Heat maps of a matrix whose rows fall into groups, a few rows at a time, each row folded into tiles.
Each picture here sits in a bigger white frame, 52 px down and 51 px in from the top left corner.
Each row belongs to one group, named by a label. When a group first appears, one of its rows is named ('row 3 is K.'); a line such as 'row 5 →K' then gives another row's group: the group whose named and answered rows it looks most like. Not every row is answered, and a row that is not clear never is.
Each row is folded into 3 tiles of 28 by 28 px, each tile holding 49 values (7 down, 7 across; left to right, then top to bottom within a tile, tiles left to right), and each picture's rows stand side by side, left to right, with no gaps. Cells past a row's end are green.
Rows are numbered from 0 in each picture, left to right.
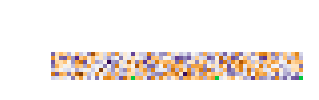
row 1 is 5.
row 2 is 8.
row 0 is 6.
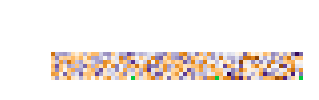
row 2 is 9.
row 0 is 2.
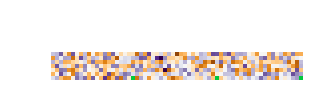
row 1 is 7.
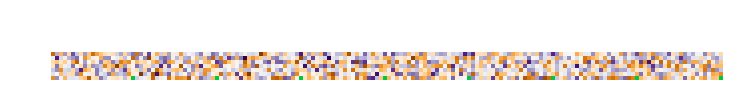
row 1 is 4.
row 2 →6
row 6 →6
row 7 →5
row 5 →6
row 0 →7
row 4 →2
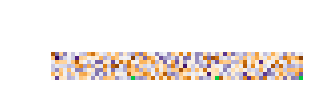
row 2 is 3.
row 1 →4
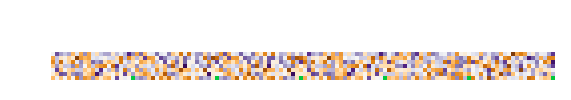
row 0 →2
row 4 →5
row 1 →4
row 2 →4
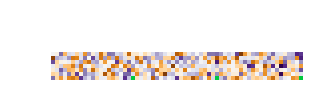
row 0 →8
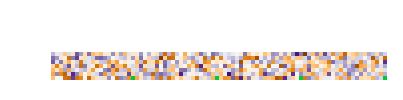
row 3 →7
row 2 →9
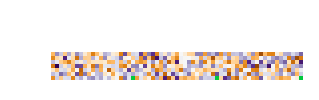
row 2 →7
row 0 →8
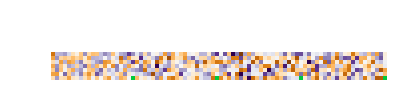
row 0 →2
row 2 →3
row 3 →5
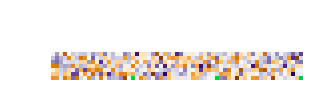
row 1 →3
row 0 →5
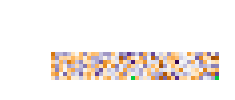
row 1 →3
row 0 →2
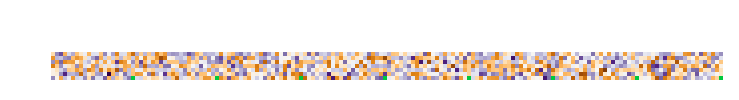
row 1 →2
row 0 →8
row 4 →6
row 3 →3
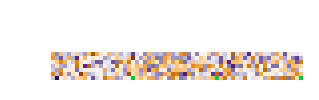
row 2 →5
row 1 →5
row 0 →6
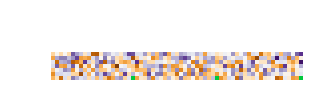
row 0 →9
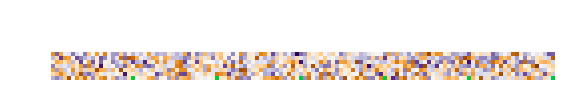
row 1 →5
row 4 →7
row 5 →9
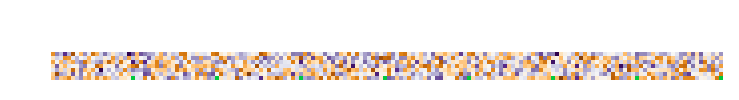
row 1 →8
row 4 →8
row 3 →4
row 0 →2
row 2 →9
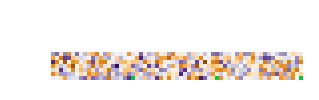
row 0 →8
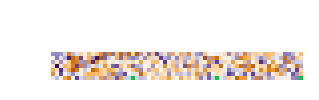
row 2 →8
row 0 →8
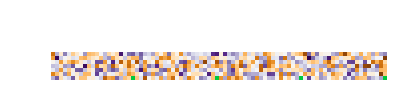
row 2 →8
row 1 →2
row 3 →6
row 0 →6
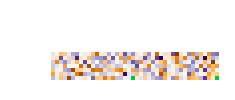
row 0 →9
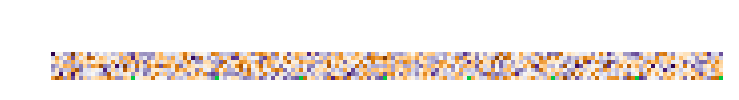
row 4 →2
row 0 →3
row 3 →3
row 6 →9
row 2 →8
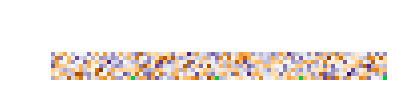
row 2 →2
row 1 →9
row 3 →3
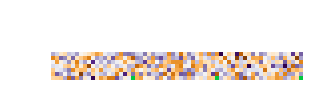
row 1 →5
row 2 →3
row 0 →9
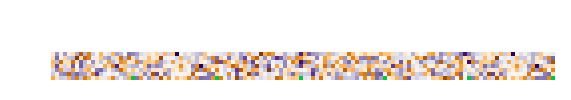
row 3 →8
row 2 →7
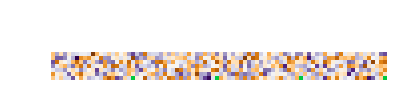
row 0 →6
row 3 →6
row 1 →3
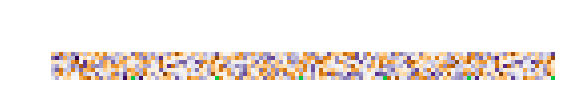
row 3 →8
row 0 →7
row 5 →6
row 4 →3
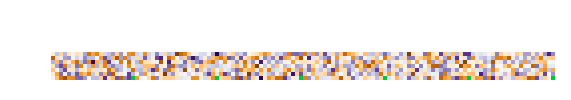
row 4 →6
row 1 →7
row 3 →7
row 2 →9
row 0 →8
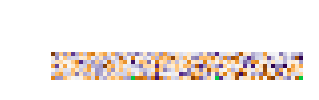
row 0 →7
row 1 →3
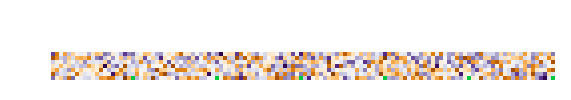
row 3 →6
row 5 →3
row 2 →3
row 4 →4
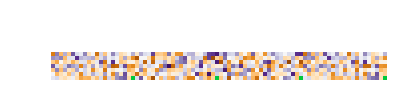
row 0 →4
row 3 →4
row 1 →2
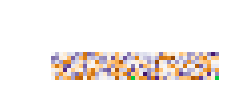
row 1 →9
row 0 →5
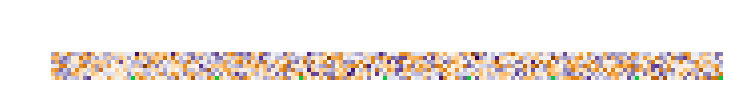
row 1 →2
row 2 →5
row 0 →9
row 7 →5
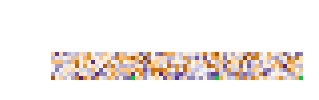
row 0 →3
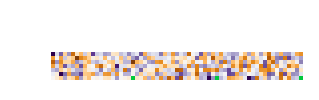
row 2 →8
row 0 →2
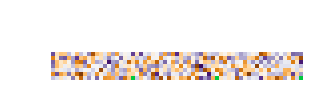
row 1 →4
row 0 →6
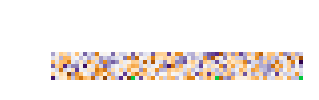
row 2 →7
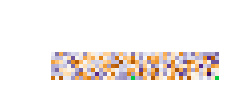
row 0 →3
